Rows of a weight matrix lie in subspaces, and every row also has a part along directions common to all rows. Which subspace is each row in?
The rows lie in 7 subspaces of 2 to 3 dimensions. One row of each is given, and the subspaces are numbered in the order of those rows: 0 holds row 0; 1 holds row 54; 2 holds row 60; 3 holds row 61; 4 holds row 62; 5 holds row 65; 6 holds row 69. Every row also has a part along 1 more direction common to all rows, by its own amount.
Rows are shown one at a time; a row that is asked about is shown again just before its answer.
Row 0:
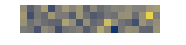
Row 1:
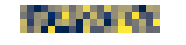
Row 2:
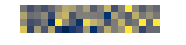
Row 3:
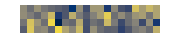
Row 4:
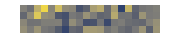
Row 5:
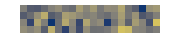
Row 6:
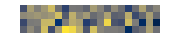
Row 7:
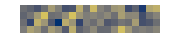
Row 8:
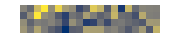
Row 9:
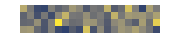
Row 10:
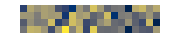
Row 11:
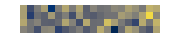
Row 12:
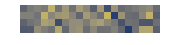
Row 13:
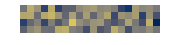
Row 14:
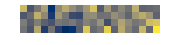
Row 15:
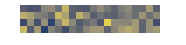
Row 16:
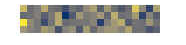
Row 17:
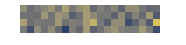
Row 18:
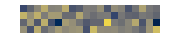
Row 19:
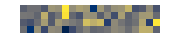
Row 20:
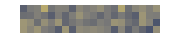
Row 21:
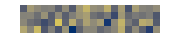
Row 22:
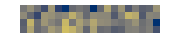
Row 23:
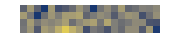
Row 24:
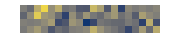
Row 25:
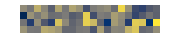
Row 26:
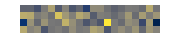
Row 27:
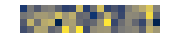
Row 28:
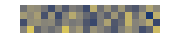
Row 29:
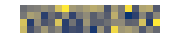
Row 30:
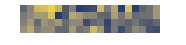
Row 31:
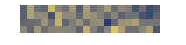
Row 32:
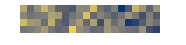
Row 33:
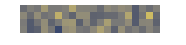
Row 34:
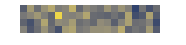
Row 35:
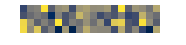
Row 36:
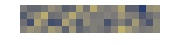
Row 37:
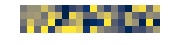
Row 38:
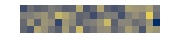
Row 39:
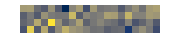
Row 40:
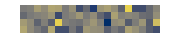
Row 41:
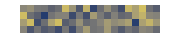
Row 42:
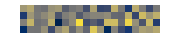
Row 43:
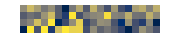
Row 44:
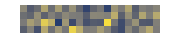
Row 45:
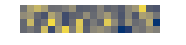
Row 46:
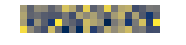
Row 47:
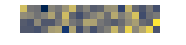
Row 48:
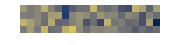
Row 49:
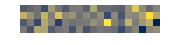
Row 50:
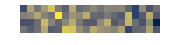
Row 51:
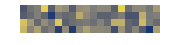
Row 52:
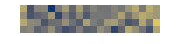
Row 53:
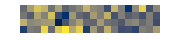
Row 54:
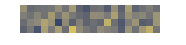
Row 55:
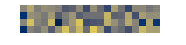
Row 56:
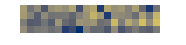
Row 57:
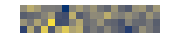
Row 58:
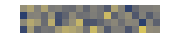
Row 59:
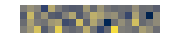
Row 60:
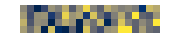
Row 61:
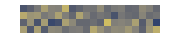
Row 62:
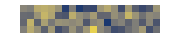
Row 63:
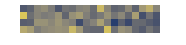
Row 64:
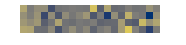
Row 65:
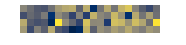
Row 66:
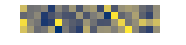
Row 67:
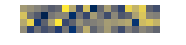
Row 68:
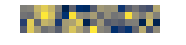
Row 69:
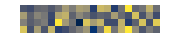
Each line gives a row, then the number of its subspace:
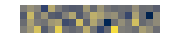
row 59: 0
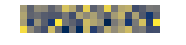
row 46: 6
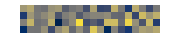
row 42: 6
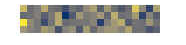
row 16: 5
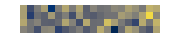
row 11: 0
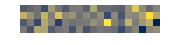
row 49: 6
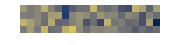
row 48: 5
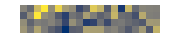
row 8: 4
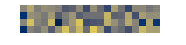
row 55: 6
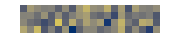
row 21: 1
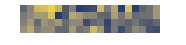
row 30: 4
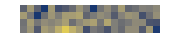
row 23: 4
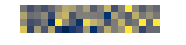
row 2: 6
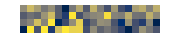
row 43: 3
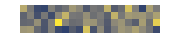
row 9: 3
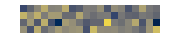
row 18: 3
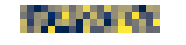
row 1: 2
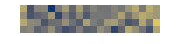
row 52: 0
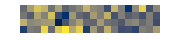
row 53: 3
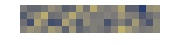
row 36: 2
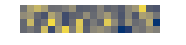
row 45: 2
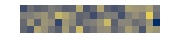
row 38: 6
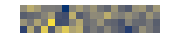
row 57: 3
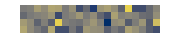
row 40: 4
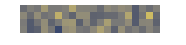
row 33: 0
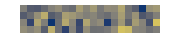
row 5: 2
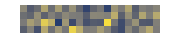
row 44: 1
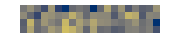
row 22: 4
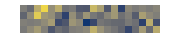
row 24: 4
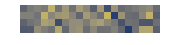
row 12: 5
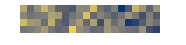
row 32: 5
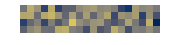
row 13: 1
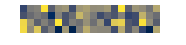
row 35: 1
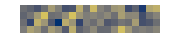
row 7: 2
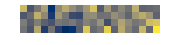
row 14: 4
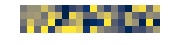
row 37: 5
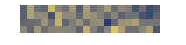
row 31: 0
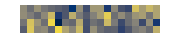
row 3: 0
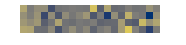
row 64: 5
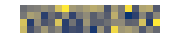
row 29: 4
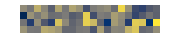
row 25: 2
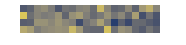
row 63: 6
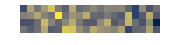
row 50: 0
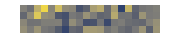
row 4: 4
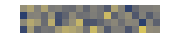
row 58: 6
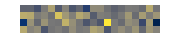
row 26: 3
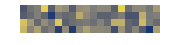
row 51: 1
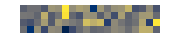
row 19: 5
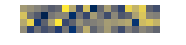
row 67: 2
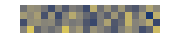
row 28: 5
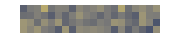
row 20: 1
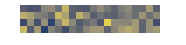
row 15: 3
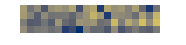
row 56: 6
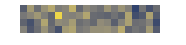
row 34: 0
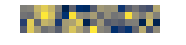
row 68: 4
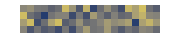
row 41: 2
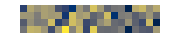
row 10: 1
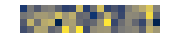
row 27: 6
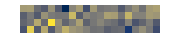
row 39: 3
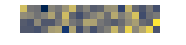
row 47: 1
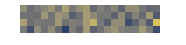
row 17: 5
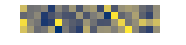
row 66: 5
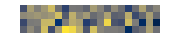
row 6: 0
